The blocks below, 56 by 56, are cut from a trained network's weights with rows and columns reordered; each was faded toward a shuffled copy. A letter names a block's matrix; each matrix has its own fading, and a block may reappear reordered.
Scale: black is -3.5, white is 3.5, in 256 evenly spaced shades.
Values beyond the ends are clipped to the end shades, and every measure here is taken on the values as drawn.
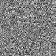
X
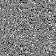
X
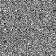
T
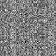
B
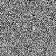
T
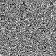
X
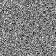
T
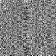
B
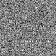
T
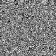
T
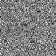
X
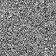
T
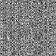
B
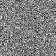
T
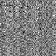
B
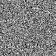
T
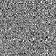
X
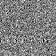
T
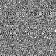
X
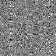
X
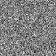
T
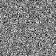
X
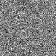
X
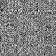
B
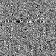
X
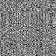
B
